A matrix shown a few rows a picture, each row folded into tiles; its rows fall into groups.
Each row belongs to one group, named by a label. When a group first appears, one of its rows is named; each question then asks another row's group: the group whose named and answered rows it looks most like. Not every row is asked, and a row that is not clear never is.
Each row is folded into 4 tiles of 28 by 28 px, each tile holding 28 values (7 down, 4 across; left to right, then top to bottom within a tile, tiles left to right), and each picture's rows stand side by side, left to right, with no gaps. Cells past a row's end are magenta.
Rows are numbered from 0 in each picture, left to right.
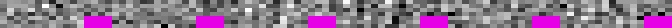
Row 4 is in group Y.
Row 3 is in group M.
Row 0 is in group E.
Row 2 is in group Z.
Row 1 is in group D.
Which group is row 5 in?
E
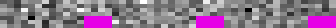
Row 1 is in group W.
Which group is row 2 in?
M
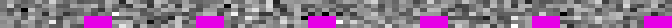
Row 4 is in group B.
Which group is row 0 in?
M
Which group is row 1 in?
B
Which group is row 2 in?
E
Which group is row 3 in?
W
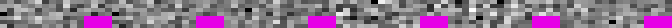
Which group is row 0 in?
Y
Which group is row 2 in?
M
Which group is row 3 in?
B
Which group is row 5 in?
Z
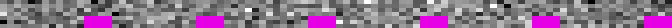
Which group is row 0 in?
D
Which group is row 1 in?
Y
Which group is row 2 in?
Z
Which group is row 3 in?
W
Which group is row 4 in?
E
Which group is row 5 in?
D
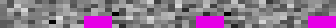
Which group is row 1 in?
Y
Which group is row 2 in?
Y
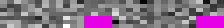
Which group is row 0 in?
B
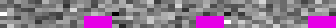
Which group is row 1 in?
Y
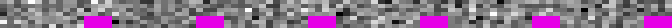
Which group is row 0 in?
W
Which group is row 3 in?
Y
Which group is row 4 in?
Z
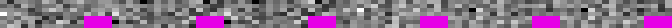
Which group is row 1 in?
D
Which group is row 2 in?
D
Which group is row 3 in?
Z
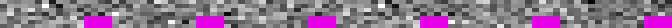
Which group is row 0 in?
E
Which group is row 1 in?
B
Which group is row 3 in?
E
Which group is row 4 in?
W
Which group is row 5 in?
D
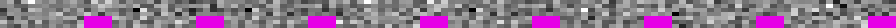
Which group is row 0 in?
W
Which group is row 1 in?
M
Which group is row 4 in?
M
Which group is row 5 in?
Z
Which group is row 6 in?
Y
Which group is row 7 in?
E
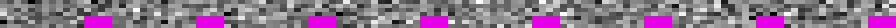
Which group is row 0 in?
D
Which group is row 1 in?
Z
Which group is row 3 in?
Y
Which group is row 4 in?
W
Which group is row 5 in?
B
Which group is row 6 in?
E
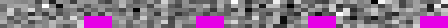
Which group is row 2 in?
M
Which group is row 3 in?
B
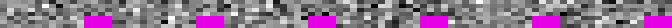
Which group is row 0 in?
E
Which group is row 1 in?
Z
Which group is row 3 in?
M
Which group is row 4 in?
W
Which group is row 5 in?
Y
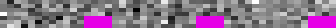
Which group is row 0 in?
B
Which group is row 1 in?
M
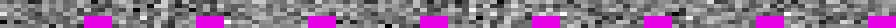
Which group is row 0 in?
D
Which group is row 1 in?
M
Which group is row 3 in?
D
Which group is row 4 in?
Z
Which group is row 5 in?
B
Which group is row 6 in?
Y
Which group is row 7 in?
B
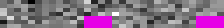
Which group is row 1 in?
B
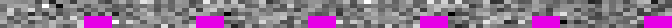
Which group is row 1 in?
W
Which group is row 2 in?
Y
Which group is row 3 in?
W
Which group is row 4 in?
Y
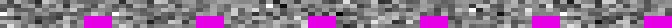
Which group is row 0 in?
B
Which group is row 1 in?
B
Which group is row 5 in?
B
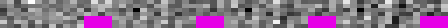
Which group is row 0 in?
W
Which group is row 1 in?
M
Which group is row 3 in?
M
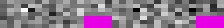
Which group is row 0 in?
Z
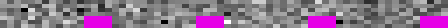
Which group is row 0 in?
M
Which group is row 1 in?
Z
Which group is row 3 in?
D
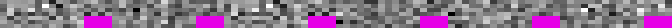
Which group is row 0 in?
E
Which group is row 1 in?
M
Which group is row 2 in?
E
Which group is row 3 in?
D
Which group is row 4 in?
Y
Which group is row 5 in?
Z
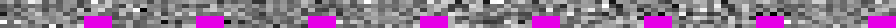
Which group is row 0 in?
W
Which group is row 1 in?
Z
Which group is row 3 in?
W
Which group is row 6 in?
E
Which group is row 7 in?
W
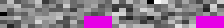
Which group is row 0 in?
Y
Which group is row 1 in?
B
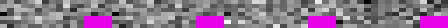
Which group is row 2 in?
W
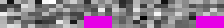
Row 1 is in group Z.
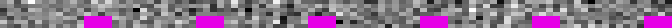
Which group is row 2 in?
M
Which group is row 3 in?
D
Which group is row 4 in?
Z
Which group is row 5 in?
D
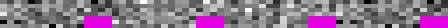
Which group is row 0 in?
D
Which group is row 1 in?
W
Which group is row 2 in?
Z
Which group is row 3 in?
D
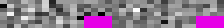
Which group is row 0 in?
E
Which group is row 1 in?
Z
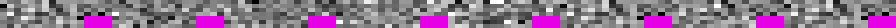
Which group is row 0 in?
E
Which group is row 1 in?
B
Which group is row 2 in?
D
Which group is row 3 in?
W
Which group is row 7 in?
E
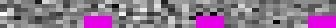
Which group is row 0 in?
B
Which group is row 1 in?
E
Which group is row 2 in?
Z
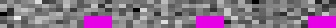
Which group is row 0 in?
Y
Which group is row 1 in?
M
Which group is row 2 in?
D
